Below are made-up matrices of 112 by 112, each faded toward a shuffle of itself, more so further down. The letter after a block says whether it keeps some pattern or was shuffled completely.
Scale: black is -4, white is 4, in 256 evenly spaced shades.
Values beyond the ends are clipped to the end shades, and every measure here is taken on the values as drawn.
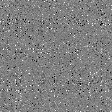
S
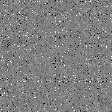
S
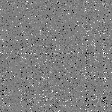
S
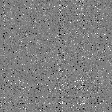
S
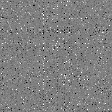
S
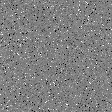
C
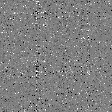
S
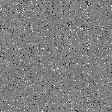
S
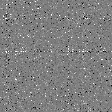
S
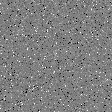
C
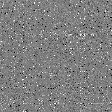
S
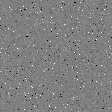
C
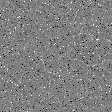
C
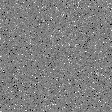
C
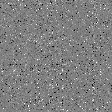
S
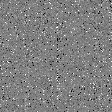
S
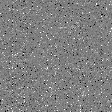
S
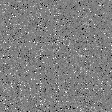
S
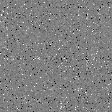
S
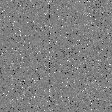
S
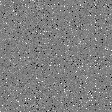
S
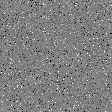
C
